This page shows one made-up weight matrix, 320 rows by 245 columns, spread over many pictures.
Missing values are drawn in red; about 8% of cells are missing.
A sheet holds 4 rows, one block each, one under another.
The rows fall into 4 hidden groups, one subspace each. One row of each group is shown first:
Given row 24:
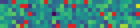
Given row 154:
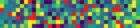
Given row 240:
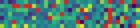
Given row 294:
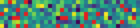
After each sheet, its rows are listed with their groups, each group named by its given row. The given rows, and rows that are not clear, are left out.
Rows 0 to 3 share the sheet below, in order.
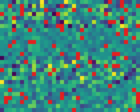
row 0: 24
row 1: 294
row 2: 154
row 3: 154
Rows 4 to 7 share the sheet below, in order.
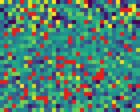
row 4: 24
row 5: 154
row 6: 294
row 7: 154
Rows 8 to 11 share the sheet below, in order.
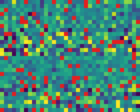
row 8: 24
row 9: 154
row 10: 24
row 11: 240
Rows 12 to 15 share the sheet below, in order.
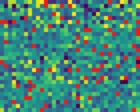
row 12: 240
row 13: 240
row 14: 24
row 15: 294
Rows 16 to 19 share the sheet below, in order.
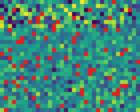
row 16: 154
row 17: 154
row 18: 24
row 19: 154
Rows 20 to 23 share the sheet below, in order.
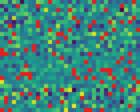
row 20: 154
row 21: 294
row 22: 154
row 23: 154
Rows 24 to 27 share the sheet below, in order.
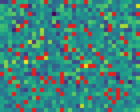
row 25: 24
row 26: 240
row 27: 294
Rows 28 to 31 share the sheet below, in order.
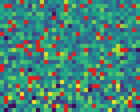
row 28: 24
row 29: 240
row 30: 240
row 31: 24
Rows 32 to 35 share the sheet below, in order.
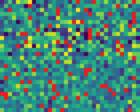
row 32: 294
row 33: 240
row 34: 154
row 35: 294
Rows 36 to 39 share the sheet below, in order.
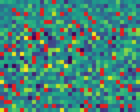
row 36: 24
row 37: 154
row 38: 154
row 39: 240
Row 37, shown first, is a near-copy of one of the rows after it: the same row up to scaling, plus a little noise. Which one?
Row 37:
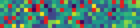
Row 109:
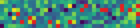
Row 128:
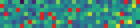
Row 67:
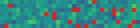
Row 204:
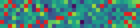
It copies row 204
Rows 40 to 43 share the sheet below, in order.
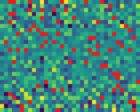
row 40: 24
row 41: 154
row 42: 24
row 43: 154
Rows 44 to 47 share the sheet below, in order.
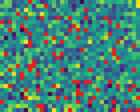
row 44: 154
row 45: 154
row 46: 294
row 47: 24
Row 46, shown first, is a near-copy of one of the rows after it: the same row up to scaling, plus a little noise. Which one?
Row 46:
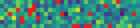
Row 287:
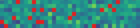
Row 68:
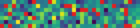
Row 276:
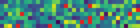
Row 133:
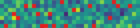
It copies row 133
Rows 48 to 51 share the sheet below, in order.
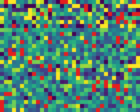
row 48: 240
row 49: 154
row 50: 240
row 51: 154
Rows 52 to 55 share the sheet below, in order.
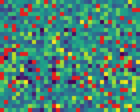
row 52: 294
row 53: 24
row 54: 24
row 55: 154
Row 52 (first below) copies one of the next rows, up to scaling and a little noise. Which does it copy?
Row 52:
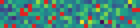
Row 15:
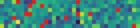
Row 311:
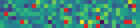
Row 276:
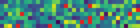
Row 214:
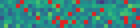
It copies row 311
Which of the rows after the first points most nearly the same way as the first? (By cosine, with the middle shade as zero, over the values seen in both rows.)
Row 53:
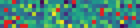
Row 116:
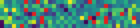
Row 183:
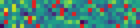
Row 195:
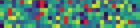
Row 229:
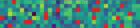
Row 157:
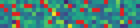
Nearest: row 157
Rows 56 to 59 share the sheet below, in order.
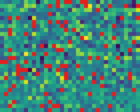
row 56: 240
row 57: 240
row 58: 24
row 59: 24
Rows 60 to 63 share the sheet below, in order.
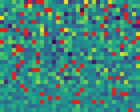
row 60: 294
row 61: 24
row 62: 294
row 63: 154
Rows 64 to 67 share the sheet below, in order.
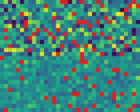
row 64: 154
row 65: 154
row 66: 240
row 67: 154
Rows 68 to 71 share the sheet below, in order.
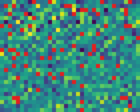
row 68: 294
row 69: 240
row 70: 24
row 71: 294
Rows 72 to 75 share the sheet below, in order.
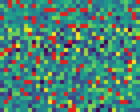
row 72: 240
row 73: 294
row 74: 154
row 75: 294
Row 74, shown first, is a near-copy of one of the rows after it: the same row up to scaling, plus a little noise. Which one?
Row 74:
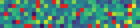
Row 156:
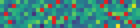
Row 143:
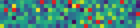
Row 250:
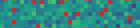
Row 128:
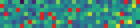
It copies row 156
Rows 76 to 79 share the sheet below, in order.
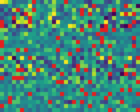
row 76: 24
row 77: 294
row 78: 154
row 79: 294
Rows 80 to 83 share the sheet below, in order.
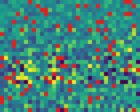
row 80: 24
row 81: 154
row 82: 24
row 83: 294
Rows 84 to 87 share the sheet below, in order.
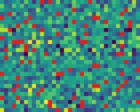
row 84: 154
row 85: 24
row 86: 154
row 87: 240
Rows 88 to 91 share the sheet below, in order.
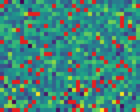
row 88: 154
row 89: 240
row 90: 294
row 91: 154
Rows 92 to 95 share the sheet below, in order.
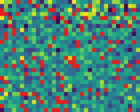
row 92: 240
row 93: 154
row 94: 154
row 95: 154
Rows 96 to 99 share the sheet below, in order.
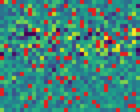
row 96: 24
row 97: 240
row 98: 24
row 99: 154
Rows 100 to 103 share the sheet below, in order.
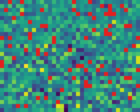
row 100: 240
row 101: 240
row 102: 154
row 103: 294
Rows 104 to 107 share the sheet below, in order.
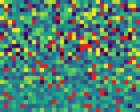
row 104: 240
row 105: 294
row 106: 154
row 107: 154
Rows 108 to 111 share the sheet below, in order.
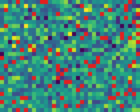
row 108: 240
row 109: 154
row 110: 294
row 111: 294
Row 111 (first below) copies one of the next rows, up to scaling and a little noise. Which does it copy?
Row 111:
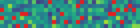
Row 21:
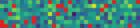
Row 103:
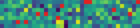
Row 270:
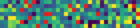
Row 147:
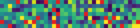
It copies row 147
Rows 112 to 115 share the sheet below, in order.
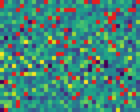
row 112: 154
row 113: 154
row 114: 154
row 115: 154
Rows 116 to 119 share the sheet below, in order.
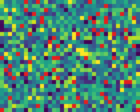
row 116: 154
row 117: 240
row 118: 240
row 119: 24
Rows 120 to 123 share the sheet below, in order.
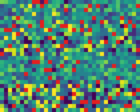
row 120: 24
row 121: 154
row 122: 24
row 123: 240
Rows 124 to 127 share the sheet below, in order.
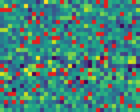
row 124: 240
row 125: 24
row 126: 240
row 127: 154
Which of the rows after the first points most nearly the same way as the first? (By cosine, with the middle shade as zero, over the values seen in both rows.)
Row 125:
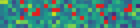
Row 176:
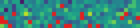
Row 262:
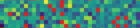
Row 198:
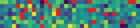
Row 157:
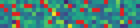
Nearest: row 198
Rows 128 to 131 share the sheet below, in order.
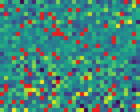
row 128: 154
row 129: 154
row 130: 154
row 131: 240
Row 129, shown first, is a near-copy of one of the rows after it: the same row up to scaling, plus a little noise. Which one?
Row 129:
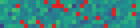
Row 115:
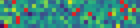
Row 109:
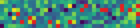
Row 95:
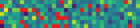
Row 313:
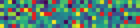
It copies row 109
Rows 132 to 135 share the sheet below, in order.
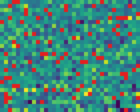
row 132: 294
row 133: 294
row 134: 240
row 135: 240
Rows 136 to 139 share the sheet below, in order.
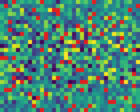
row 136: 24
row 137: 294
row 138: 24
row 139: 24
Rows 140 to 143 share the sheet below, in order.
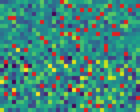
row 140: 24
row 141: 294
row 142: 154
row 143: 154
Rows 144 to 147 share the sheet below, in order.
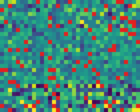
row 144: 240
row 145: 294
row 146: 24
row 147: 294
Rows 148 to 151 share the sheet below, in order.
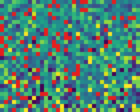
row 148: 294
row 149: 294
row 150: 24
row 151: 24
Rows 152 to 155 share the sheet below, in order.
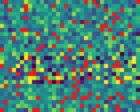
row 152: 240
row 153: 240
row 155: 24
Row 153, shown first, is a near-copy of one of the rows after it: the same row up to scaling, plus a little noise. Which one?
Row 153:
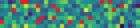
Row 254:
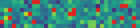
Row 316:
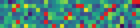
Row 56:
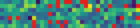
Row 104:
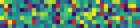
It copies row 316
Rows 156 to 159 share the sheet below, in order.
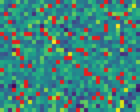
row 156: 154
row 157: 24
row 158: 24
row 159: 240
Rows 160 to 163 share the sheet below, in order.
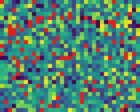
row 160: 294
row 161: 154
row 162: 24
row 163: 24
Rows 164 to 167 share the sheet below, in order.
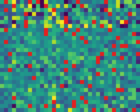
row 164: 24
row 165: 24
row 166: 154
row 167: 24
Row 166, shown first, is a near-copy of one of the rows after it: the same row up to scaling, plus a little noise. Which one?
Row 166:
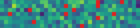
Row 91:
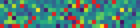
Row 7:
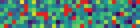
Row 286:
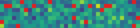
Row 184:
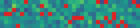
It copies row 184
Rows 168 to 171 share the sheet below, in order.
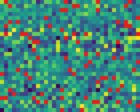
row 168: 240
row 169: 240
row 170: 240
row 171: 240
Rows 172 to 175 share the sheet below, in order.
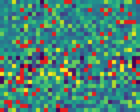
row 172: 24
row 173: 154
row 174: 294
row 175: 294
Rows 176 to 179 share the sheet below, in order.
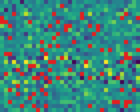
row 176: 154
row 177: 240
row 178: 240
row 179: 240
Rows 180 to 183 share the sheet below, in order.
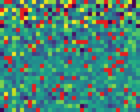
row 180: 154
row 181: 154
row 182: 154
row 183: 154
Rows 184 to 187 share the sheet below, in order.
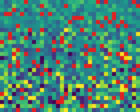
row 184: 154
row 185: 24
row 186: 24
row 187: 294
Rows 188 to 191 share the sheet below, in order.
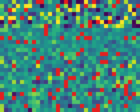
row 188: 294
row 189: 24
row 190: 154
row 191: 294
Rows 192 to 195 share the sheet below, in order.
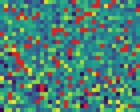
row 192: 240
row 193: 154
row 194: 154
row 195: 294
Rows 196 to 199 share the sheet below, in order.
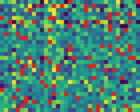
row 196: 24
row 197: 24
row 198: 24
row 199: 24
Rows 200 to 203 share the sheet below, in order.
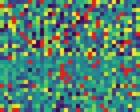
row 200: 294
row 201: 24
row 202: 24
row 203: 294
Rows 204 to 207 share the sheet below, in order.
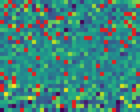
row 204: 154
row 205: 24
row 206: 154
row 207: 240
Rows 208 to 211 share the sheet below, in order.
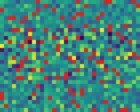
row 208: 294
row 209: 294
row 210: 294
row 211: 24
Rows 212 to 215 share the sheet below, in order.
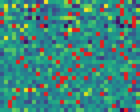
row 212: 240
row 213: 154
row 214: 294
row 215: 240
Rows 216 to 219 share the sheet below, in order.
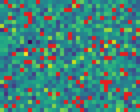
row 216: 154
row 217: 24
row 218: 154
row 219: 240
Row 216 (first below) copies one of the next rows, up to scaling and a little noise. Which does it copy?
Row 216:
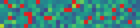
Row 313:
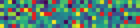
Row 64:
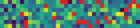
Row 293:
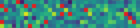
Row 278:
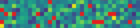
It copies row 278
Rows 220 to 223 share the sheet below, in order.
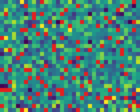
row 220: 154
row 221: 154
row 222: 154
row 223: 24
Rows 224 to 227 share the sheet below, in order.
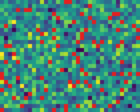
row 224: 24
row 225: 240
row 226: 294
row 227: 154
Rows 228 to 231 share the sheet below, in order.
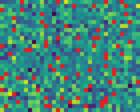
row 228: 24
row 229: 24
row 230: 24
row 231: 294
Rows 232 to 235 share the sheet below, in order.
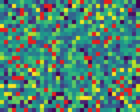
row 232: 154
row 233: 240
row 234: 24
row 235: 240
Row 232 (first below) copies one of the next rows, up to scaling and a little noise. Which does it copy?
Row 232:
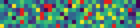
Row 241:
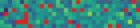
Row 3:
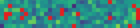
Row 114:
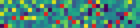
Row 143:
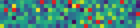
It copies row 143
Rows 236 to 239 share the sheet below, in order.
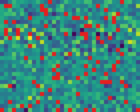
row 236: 24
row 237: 154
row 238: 24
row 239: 24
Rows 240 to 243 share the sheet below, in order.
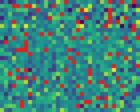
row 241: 154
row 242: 24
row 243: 240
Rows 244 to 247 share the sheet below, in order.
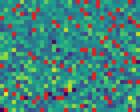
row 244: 154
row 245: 24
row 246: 24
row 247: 154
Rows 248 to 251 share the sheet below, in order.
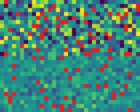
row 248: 294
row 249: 154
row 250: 154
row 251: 240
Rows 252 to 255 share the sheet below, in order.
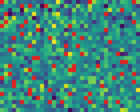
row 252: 24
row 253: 24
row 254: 240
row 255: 24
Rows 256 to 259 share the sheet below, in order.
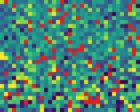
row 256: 24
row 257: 154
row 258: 24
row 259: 240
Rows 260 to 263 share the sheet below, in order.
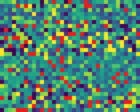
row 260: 24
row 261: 154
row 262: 154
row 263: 154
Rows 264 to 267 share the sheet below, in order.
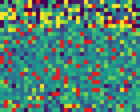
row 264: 294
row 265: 240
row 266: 154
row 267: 24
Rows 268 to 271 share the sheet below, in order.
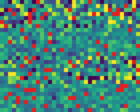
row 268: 154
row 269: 24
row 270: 294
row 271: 24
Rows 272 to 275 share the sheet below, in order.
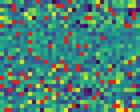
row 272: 240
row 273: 294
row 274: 240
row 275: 240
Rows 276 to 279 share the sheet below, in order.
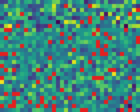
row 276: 294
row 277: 240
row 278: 154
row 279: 154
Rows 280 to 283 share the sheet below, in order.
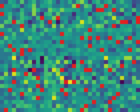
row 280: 154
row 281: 154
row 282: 24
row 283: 24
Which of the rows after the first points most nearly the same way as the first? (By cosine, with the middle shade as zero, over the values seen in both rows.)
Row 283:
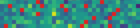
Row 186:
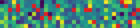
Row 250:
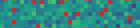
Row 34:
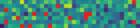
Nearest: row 34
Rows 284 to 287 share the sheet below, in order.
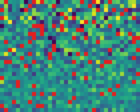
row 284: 240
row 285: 24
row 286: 154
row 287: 294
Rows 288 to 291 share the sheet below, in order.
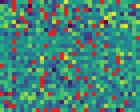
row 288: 24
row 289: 240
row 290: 24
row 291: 154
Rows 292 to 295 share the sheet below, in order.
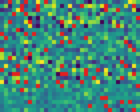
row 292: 294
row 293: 154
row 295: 240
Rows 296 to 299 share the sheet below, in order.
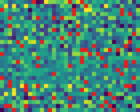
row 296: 240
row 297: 154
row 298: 154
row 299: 154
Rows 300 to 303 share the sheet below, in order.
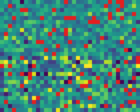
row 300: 154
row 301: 154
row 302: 240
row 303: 294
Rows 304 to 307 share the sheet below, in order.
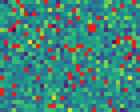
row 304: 24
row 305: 24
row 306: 154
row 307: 24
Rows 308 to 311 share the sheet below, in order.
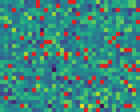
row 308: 240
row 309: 24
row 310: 24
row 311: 294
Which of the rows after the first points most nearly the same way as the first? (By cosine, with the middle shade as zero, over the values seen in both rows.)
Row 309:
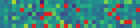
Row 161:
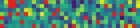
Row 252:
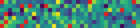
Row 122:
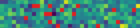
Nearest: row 252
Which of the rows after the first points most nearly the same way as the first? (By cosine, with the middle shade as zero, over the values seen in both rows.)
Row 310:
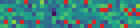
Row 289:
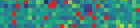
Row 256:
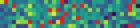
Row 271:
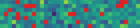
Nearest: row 271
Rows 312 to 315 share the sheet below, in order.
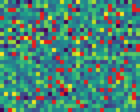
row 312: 294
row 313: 154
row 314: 294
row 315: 154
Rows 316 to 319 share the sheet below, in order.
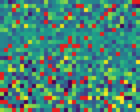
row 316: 240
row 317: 24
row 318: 24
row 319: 154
